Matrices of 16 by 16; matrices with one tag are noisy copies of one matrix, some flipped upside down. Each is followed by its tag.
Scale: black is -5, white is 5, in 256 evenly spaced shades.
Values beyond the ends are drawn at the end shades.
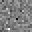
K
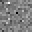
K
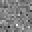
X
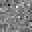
X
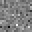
X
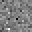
K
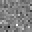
X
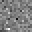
K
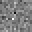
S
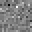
X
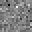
X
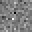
S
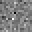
S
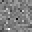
K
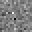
S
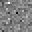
K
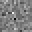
S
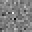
S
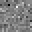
X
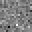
X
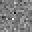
S
